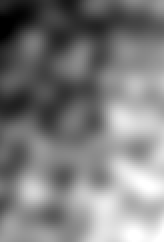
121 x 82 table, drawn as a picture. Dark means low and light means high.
Stripes: none. Ninth with the lowest average: top left. Odd rows or columns: none. Lone odd cells: none. Slope: up to the bottom right. Mirror symmetry: none. Grain: smooth.
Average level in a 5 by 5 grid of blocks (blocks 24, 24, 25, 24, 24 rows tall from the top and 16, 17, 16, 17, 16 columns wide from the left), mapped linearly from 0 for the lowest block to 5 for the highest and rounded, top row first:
01112 / 11233 / 11244 / 23345 / 33455
